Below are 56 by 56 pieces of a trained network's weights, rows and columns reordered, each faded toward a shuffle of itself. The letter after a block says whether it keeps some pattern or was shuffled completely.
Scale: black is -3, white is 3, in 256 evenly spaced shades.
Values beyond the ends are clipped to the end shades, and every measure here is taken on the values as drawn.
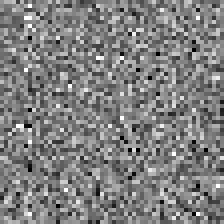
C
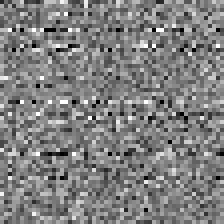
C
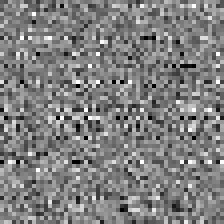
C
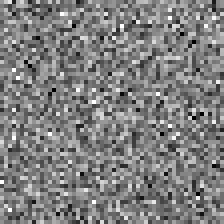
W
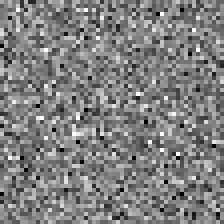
W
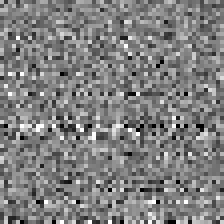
C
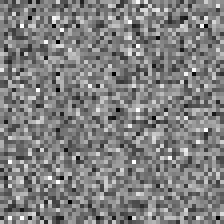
C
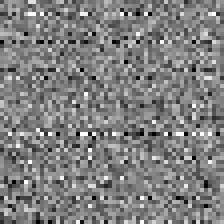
C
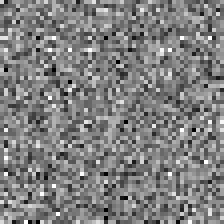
C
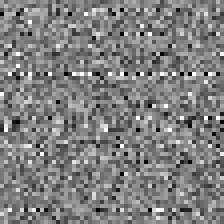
C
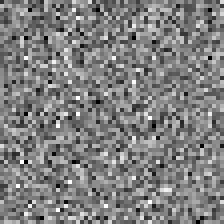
C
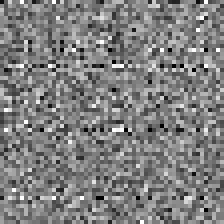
C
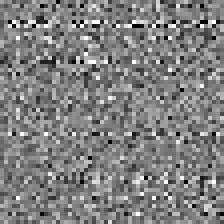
C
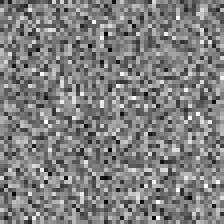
W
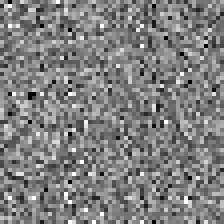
C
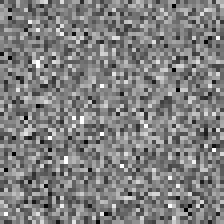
W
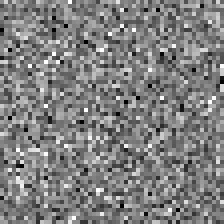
W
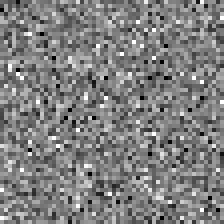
W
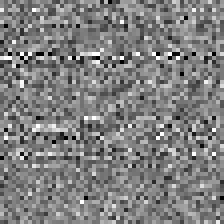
C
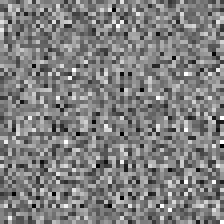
C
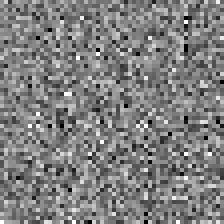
C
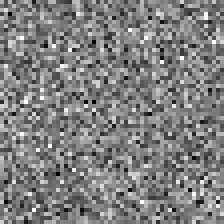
W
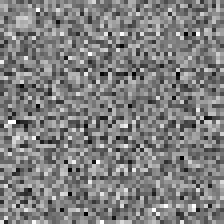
C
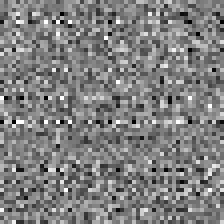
C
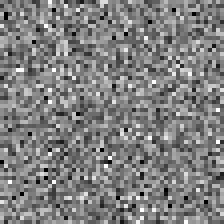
W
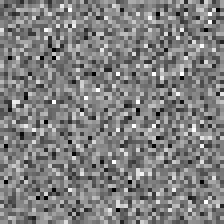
W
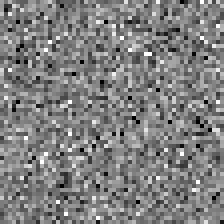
W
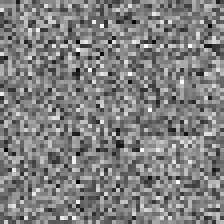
C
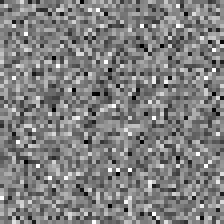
W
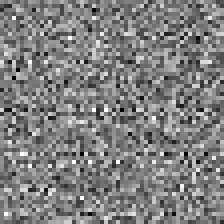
C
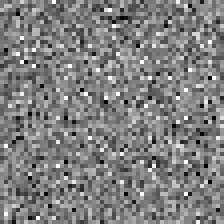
W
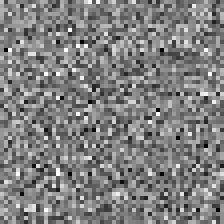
C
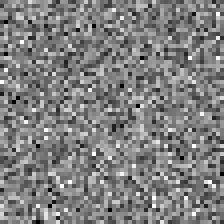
W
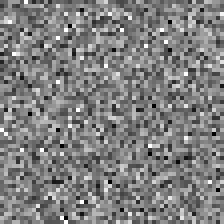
W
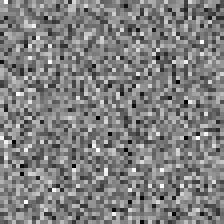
W
